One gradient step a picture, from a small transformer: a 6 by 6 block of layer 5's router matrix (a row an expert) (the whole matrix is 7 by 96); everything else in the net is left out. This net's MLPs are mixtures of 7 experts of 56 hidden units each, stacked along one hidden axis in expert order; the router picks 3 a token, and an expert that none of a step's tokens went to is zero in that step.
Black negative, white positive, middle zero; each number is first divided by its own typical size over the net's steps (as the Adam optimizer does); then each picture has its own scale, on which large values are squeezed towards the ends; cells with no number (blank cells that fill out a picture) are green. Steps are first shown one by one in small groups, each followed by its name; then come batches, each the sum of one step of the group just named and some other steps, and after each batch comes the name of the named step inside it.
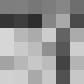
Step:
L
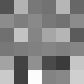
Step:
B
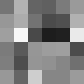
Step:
B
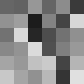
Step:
L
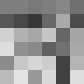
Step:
L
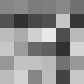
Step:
L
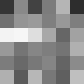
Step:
B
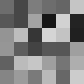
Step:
B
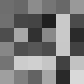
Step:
B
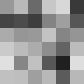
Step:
L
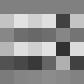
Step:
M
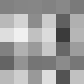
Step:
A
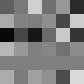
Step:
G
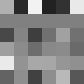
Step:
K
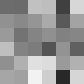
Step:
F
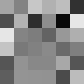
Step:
M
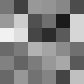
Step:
M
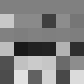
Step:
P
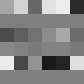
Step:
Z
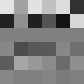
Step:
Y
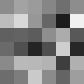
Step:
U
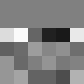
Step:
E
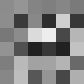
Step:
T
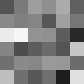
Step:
T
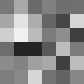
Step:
U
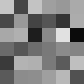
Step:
Y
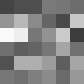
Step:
U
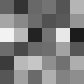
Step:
P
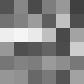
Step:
T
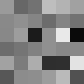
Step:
Z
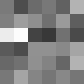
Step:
E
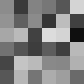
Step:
T
